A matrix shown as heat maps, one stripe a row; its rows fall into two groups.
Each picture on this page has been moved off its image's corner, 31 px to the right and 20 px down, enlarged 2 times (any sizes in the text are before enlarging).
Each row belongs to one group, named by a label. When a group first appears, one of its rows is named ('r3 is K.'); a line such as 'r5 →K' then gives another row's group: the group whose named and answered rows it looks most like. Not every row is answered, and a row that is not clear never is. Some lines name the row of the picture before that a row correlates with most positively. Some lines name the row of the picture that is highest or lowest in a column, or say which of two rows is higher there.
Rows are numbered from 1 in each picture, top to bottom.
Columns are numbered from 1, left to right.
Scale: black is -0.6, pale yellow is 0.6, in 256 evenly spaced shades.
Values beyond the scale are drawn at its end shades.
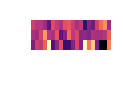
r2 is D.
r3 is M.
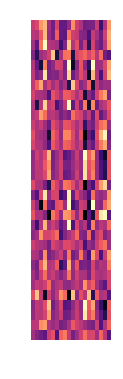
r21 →D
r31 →D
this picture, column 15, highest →28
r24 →D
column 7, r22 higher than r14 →Yes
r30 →M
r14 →M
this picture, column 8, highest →28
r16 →M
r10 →D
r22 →D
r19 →D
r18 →D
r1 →D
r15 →M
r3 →D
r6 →D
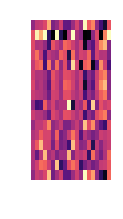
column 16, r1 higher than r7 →Yes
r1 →M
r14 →D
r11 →M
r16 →M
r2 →D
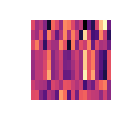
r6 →M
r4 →M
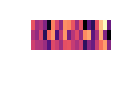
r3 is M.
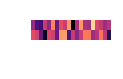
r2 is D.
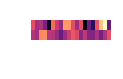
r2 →D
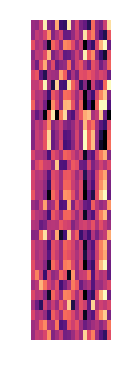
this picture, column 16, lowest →9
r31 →D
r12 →M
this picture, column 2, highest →26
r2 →M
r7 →D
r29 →D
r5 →D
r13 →M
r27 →D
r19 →D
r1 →D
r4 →M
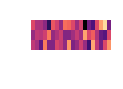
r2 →M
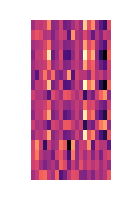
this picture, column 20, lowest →13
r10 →M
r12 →M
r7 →M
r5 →M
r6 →D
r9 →M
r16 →D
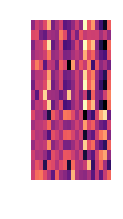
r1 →M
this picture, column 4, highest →8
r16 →D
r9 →M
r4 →M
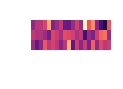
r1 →M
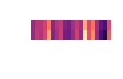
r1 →M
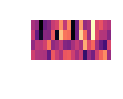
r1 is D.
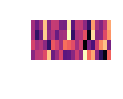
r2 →D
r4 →M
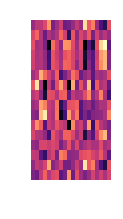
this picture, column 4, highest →10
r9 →D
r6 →D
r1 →M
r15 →M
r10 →D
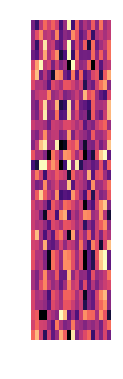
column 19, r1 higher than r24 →No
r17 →D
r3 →D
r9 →D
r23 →D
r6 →D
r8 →M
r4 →D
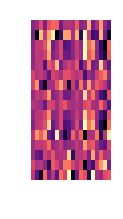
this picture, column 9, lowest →12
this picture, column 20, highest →12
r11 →M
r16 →D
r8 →M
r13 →M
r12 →D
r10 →M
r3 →M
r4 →M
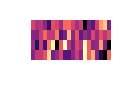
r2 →D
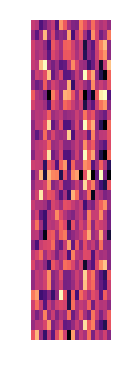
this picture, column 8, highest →28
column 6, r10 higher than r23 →No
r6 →M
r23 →D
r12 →D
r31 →M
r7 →D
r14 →M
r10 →M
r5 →D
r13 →M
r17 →M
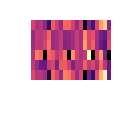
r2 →M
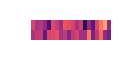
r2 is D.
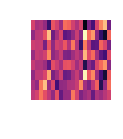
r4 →M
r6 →M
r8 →D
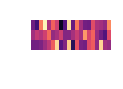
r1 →D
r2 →M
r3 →D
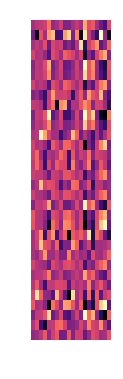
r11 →M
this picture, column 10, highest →2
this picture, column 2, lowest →2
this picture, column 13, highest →3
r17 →D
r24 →D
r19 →M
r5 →M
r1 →M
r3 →D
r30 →M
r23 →D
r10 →M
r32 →D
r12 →D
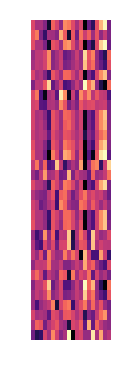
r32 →D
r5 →M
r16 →D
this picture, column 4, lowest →8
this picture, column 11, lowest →32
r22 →D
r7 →M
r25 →M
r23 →D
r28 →M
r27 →M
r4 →M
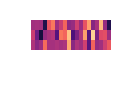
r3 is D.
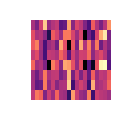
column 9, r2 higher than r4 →Yes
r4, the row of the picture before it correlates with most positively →1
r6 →D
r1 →D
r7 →D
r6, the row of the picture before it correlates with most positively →3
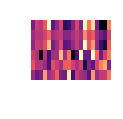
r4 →D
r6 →D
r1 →M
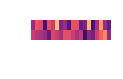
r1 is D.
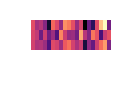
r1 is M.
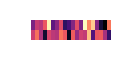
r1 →M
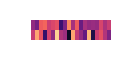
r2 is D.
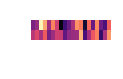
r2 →D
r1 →D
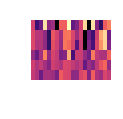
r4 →D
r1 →D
